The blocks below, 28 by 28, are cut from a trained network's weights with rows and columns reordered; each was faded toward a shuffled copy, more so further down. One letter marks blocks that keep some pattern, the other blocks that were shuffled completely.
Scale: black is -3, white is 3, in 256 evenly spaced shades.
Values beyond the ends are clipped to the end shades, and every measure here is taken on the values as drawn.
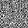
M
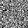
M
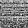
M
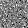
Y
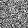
Y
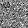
Y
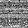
M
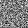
Y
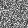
Y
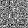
M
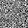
M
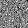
Y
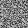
Y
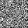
M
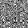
M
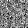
M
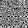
M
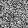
Y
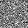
Y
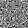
M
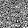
M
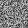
Y
